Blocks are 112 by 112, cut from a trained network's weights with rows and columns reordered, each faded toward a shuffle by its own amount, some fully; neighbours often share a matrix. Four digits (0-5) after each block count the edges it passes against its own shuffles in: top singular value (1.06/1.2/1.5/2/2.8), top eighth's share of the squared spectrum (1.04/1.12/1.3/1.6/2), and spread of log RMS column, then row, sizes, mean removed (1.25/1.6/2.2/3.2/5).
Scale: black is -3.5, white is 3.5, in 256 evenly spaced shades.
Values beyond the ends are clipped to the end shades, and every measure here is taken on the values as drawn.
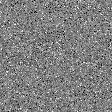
0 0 0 0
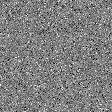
0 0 0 0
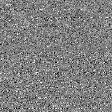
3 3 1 3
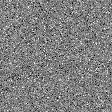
0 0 0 0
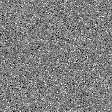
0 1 0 1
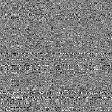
3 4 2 4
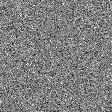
0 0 0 0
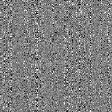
4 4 4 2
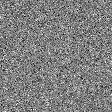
1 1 0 0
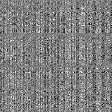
5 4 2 4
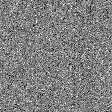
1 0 0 0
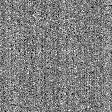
3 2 0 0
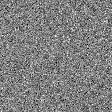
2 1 0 0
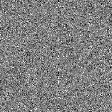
3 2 2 1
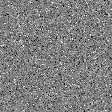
0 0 0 0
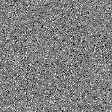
2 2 1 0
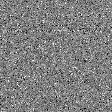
1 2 0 2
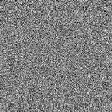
4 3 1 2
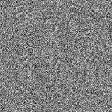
3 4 2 0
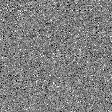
2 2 0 2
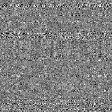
3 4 2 4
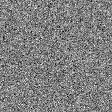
2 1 0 0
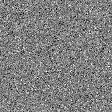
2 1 0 0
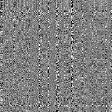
4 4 4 2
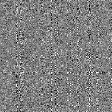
4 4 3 2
